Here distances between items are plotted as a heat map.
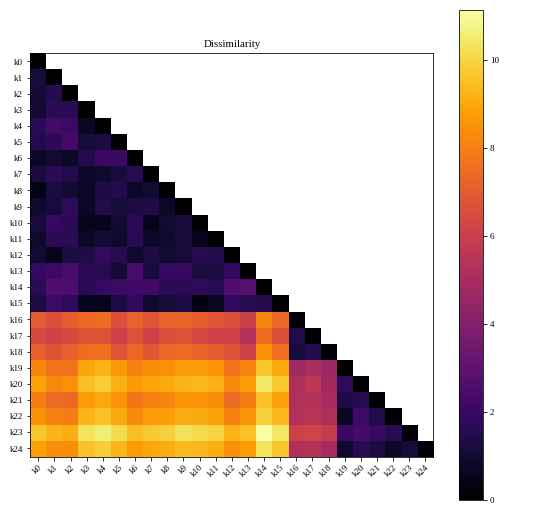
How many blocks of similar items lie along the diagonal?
3
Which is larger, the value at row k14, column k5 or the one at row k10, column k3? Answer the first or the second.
the first
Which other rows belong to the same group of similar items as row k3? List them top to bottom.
k0, k1, k2, k4, k5, k6, k7, k8, k9, k10, k11, k12, k13, k14, k15
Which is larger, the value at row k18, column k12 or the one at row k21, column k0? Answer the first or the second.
the second
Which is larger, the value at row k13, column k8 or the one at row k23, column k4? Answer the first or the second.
the second
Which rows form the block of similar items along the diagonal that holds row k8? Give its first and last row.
k0 to k15
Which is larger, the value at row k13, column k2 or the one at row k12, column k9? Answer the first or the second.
the first
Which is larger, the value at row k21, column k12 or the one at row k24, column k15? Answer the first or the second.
the second
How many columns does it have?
25
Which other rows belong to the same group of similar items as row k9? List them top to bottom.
k0, k1, k2, k3, k4, k5, k6, k7, k8, k10, k11, k12, k13, k14, k15
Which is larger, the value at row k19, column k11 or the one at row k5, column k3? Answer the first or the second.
the first
